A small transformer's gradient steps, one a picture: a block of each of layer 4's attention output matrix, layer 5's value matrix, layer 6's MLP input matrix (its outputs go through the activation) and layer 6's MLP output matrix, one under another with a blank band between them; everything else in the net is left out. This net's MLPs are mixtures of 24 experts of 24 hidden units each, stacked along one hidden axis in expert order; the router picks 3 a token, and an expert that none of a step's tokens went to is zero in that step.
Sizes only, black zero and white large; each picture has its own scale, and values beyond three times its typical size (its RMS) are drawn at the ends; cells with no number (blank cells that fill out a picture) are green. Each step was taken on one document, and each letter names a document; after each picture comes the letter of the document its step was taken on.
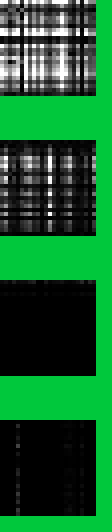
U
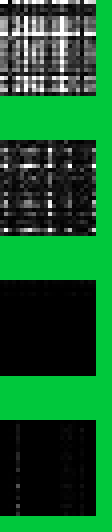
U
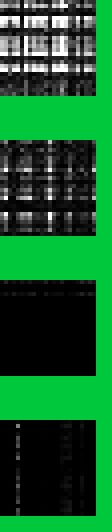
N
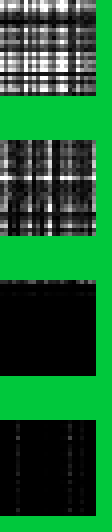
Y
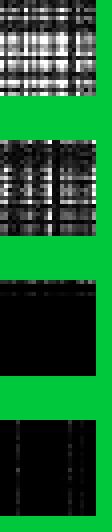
Y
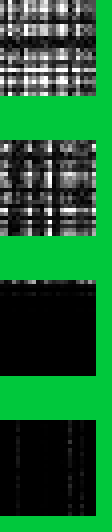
Y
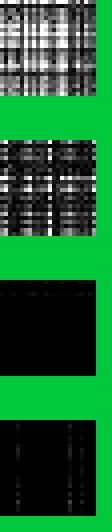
Y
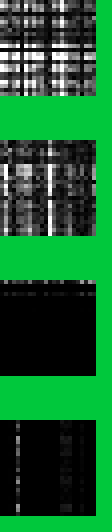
N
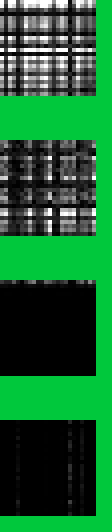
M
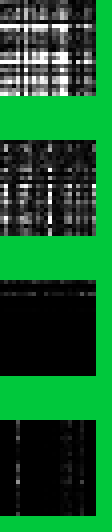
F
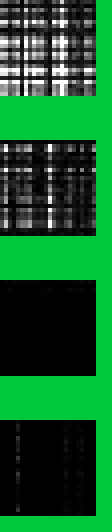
N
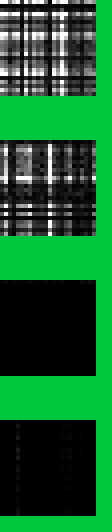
U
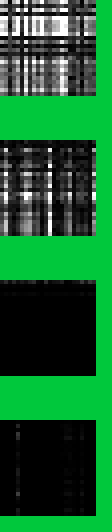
U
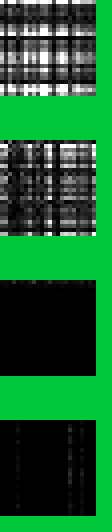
M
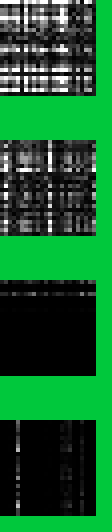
F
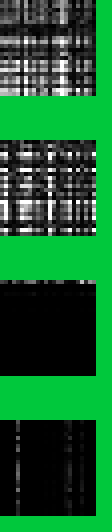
F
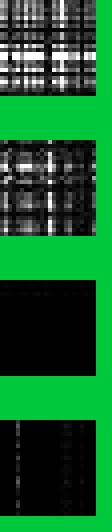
N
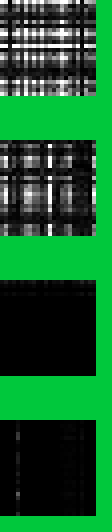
U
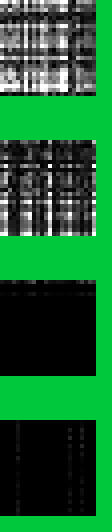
Y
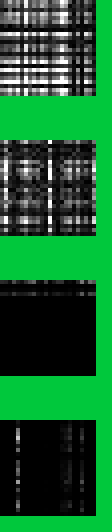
F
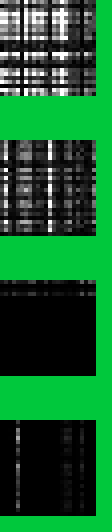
F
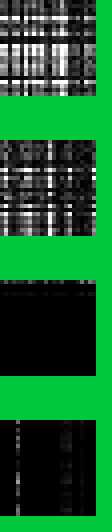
N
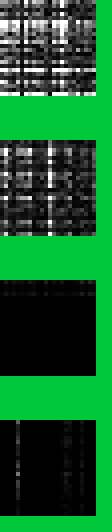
N
